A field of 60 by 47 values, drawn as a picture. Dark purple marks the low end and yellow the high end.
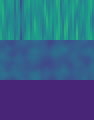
It is made of 3 by 1 panels. Panel 1,1: middling, streaked downward. Panel 2,1: low, blotchy, faint in contrast. Panel 3,1: very low, flat.
